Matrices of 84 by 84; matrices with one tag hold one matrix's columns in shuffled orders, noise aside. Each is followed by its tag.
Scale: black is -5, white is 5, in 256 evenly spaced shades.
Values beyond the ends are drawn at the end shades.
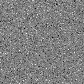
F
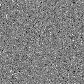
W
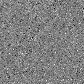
F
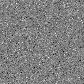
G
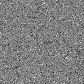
G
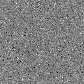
G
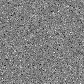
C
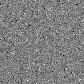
F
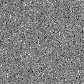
W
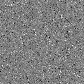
W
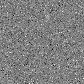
C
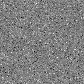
G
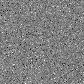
C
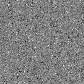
W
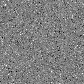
W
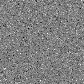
F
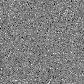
F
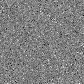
C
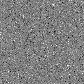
W
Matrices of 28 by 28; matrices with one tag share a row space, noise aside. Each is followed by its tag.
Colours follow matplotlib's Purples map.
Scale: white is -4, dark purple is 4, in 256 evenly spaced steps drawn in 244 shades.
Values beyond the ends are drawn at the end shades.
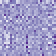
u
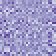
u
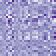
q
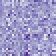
q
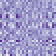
u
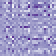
q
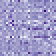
q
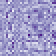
q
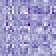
q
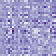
q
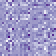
q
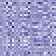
q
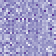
u
